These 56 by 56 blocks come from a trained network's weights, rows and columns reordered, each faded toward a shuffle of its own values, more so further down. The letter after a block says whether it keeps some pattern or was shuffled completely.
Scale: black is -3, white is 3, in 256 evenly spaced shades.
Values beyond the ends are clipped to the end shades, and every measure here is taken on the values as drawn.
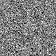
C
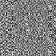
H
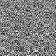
H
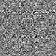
H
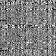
H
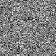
H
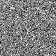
C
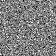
C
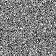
C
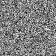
C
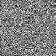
H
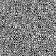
H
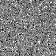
C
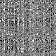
H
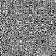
H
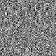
H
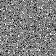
C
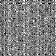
H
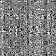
H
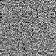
H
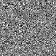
H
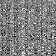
H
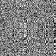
H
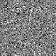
H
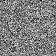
C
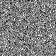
C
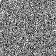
C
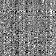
H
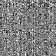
H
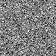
C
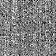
H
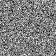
C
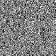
H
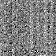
H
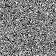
C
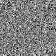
H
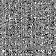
H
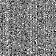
H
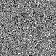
C
